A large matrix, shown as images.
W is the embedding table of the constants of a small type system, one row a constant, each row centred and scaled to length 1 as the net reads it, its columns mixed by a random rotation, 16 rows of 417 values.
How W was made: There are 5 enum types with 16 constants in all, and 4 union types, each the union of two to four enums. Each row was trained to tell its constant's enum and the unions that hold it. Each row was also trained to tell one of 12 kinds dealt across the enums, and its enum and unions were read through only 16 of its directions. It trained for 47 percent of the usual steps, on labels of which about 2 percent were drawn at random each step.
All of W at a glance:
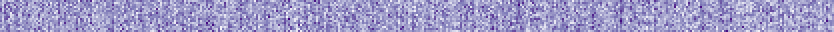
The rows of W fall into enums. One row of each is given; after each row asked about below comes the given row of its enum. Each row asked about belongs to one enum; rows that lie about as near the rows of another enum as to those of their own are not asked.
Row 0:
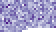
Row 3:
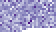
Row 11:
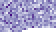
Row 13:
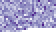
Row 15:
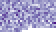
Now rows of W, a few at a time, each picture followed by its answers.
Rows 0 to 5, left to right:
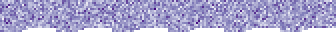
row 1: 15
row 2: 11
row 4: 0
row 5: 3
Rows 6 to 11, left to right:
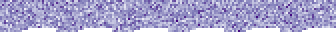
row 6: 11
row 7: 13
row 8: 13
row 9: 0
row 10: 0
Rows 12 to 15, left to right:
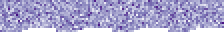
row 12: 15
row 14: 13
